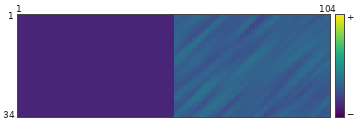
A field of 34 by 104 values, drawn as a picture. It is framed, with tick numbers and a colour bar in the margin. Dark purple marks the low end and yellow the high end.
The table splits into one row of 2 panels. Panel 1,1: very low, flat. Panel 1,2: low, slanting up to the right, faint in contrast.
